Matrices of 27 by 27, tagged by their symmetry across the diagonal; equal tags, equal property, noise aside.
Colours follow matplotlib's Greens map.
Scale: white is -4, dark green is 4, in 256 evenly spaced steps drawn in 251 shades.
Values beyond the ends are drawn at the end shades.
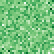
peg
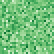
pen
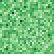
peg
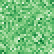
peg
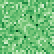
peg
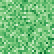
pen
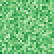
pen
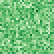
pen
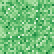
peg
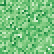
peg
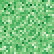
peg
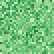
peg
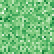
pen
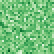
pen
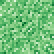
peg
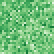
peg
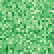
pen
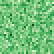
pen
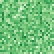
pen
